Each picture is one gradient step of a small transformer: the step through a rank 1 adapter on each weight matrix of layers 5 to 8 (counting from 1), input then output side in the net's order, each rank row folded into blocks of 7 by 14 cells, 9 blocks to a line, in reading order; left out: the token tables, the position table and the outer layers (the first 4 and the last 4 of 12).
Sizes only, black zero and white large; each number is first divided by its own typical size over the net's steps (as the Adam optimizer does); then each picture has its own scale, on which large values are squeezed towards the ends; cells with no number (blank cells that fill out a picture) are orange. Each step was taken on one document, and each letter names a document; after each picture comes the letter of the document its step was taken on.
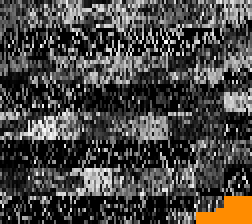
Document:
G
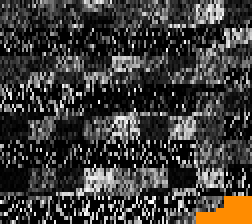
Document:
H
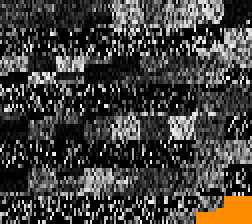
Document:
H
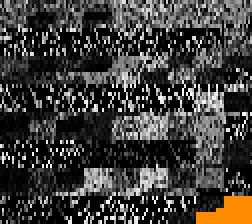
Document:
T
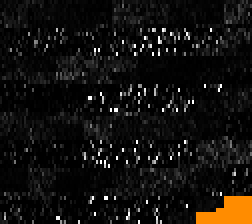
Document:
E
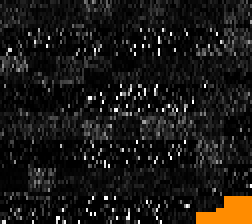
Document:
E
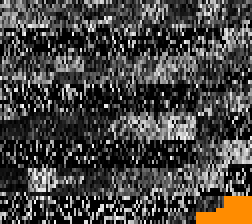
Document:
H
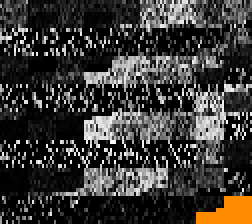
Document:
T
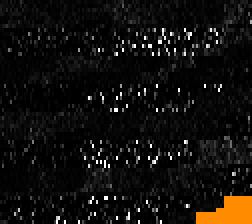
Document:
E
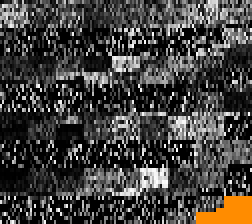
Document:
H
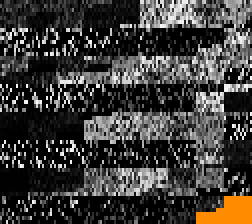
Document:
T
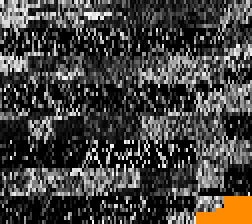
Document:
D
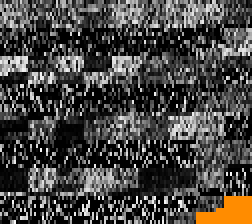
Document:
H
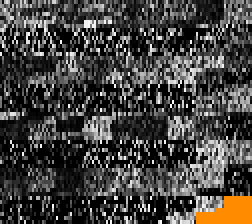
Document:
D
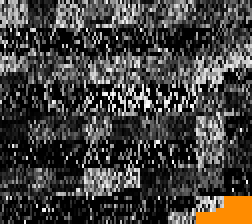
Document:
D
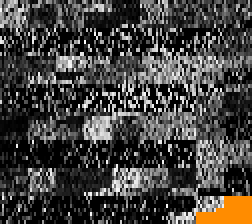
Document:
D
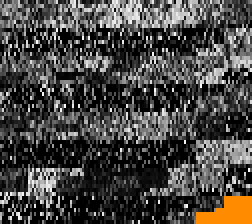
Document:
G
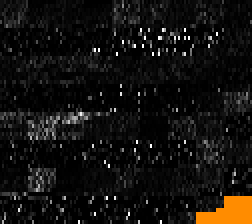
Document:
E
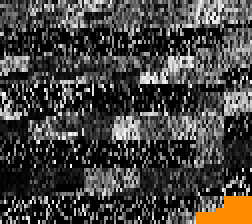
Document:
H
